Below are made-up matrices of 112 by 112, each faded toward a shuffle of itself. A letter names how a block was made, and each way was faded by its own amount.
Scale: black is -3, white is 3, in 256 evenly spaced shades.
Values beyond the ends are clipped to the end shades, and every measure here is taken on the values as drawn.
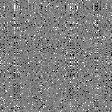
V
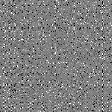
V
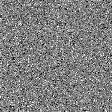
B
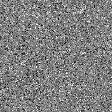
B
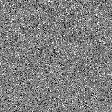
B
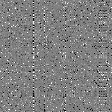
V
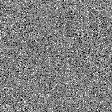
B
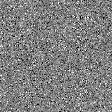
B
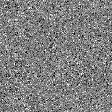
B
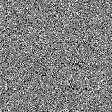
B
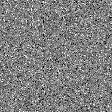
B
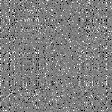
V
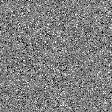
B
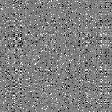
V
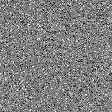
B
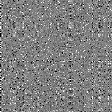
V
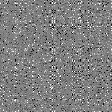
V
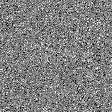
B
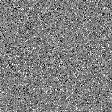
B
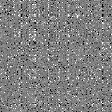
V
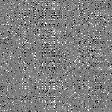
V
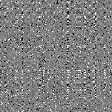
V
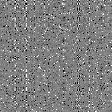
V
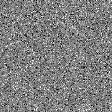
B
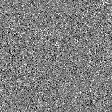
B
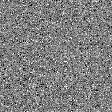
B
